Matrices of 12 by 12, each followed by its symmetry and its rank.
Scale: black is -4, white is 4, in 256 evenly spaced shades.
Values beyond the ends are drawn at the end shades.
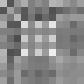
symmetric, rank two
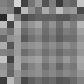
antisymmetric, rank two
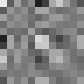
symmetric, rank two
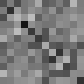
symmetric, full rank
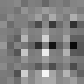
antisymmetric, rank two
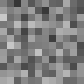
antisymmetric, full rank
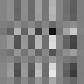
neither, rank one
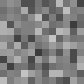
antisymmetric, full rank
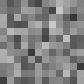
neither, full rank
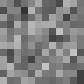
neither, full rank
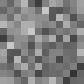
symmetric, full rank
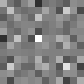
symmetric, rank two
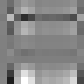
neither, rank one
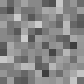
symmetric, full rank
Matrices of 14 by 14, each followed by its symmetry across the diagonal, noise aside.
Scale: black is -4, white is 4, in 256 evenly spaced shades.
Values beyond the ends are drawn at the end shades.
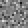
antisymmetric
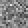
neither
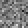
neither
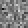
neither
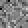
symmetric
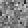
neither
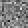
antisymmetric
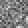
symmetric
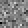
neither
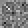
symmetric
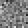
antisymmetric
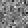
neither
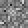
symmetric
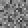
symmetric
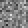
neither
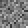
symmetric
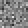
neither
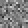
antisymmetric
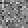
antisymmetric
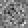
symmetric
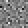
antisymmetric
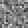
antisymmetric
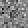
neither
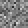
neither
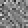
antisymmetric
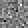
antisymmetric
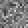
symmetric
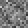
symmetric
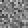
antisymmetric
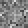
symmetric
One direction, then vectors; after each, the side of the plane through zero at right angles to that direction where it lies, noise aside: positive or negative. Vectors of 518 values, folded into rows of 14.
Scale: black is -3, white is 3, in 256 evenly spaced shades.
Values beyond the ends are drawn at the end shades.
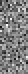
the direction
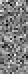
negative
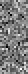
positive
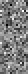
negative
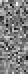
negative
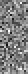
positive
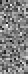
positive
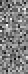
positive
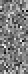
positive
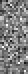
positive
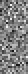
positive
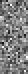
positive
